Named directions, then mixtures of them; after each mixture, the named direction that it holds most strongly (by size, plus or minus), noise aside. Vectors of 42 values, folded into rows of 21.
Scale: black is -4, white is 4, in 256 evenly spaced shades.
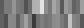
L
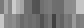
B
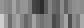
L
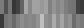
B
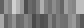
B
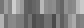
B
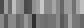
L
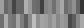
L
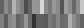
L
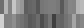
B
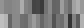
L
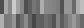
B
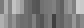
B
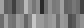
L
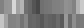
B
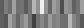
L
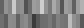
L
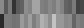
B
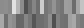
B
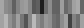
L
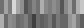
B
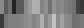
B
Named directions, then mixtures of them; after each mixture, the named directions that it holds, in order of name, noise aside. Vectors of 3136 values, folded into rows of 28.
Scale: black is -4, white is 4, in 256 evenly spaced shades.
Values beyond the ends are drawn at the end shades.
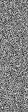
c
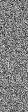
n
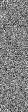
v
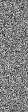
c, n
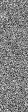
c, v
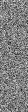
n, v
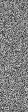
c, n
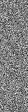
c, v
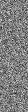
c, n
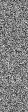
n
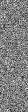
n, v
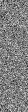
v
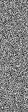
c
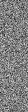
c, n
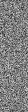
c, n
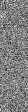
v
